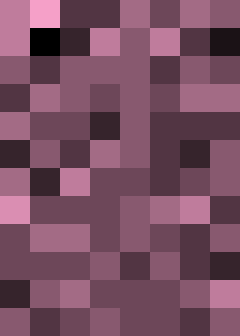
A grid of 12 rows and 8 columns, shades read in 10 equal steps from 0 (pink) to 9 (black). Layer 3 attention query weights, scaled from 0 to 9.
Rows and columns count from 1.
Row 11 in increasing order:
2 3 4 4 5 5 5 7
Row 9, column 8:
4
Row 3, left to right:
4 6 4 4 4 6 4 5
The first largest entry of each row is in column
3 2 2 1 4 1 2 8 7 8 1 2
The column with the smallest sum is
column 1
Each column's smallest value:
1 0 2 2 3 2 2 2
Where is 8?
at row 2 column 8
